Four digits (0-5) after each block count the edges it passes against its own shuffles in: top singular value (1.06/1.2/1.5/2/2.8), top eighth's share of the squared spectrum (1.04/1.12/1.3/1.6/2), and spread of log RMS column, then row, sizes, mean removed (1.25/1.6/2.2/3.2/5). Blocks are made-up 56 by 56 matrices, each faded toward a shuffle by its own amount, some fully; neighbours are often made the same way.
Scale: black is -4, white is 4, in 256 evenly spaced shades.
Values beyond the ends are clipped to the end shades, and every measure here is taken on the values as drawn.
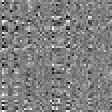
4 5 3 2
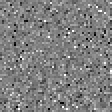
1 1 0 0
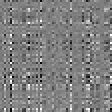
5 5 4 3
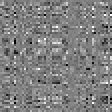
4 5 3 3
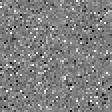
1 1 0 0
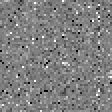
2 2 1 0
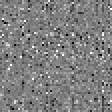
3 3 1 1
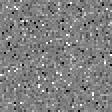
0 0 0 0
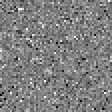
1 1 0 0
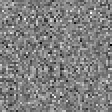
3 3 1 1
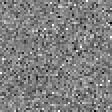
1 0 0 0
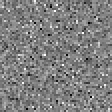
2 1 0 0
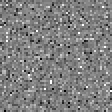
1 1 0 0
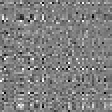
4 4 3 3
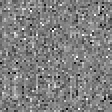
3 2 1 0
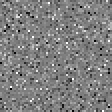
0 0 0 0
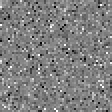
1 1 1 0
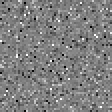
0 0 0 0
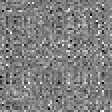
4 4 2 2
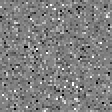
0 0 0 0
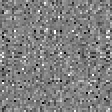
4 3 1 2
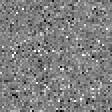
3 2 1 1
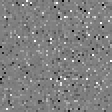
2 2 0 0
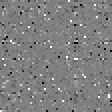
3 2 1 0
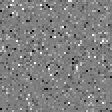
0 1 0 0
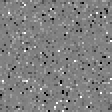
0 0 0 0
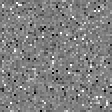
2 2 0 0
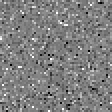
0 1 0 0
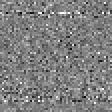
2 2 0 3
